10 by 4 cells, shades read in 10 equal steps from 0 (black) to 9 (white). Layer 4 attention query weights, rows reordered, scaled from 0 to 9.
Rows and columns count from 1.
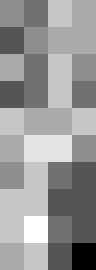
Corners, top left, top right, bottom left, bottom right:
5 6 6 0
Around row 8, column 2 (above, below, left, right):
7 9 7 3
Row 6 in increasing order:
5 6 8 8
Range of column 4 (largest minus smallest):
7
